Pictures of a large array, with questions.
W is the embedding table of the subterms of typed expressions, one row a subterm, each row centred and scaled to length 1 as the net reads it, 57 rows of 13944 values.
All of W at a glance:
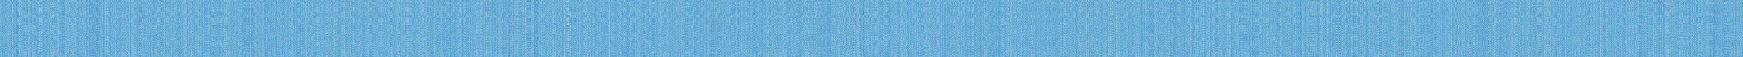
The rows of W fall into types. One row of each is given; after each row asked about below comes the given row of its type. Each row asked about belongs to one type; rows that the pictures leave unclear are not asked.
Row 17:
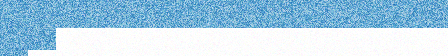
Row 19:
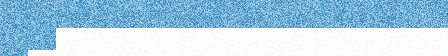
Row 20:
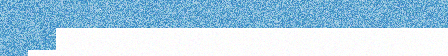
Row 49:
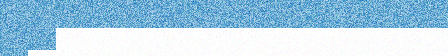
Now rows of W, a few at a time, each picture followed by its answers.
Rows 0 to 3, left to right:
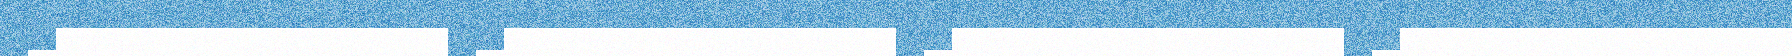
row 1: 19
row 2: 17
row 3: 17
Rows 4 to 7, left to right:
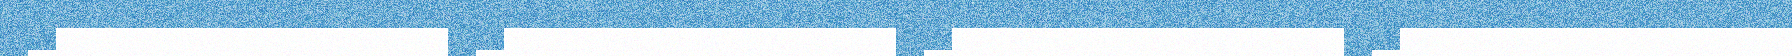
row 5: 19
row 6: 17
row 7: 20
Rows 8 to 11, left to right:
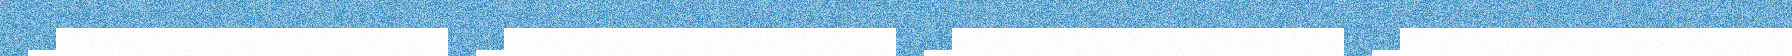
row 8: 19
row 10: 20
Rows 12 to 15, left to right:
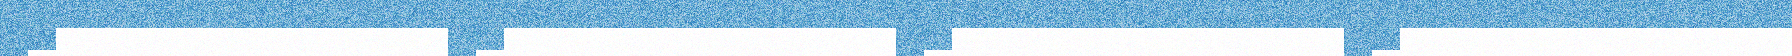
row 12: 17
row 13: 19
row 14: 17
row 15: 49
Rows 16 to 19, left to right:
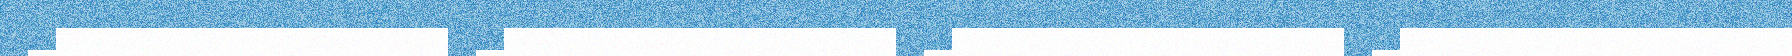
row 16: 49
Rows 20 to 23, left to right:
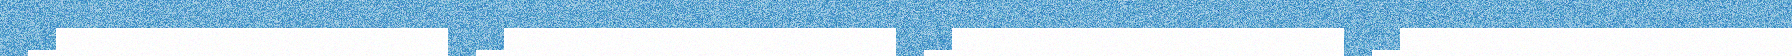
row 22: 20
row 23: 17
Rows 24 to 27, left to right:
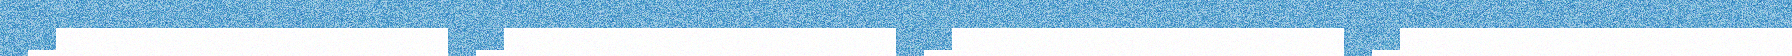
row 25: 49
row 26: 49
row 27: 19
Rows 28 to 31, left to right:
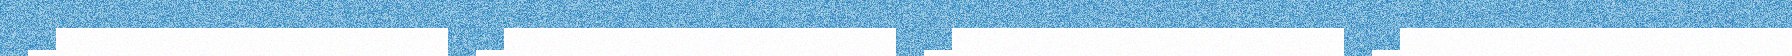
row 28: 49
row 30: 49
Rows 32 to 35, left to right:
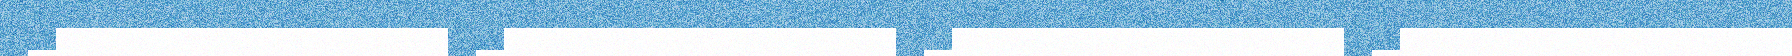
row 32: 20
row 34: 19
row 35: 20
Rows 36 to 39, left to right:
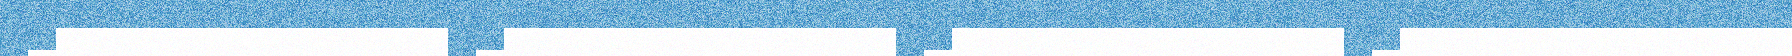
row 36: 17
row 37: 19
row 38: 19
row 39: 19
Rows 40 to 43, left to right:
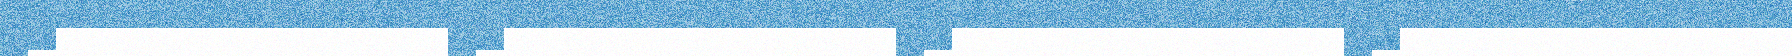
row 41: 49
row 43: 20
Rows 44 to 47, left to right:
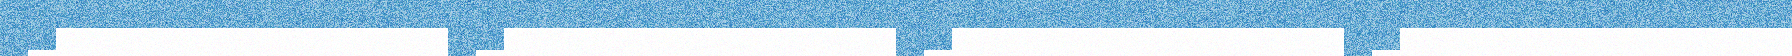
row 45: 20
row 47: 17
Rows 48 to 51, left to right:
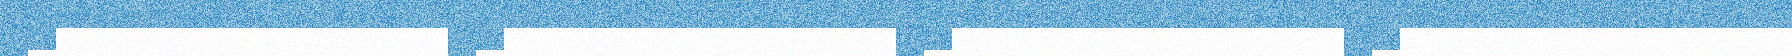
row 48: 19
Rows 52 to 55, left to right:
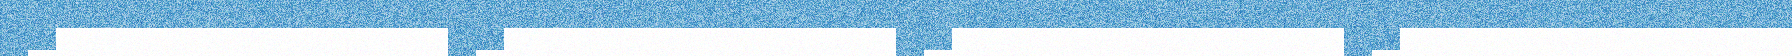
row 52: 17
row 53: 17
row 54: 49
